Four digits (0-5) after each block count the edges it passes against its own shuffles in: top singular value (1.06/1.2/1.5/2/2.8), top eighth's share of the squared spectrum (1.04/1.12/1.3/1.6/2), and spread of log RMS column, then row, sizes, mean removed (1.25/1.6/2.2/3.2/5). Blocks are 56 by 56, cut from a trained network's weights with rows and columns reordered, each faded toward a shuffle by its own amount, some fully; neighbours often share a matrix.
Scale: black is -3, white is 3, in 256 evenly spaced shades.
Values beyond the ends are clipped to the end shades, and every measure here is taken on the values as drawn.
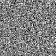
3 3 1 1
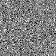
2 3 0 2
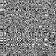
3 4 2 3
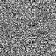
3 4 1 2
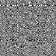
3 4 2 2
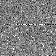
2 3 0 1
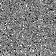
0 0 0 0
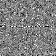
2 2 0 1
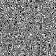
2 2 1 2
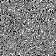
2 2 0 2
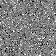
0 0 0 0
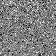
0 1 0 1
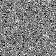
0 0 0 0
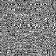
3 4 2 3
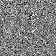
1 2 0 0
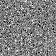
0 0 0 0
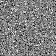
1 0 0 0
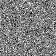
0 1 0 0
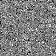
0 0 0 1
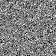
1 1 0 0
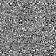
2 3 1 2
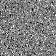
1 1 0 0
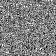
0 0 0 0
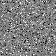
0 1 0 0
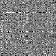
3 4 1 2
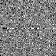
2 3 1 1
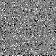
2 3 1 1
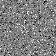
1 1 0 0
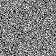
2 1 0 0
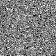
2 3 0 1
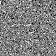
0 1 0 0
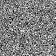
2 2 0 1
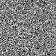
3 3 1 1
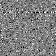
2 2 0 1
